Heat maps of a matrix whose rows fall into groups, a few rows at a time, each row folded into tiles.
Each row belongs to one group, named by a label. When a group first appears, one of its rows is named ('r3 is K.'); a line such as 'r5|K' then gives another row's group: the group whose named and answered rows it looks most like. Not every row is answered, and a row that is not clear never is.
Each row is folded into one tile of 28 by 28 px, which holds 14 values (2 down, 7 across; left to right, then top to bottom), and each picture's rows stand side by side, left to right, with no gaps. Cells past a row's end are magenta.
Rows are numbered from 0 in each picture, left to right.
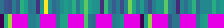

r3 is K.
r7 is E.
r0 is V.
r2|E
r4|E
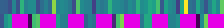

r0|V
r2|K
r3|V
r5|E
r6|E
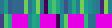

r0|V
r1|K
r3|K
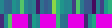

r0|V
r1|V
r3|V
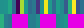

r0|K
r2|E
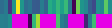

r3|V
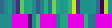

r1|V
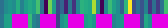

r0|E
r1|K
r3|K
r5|V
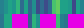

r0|E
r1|V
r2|K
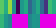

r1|K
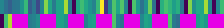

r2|K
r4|K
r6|K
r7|K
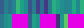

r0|E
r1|V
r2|V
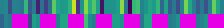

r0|V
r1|V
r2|E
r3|K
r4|K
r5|E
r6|E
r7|E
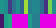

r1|K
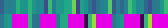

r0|E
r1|K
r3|V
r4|E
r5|V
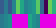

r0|E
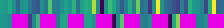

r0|K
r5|E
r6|V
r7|E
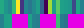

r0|E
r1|K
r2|K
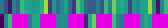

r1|E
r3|V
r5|K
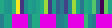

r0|E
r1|E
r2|E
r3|K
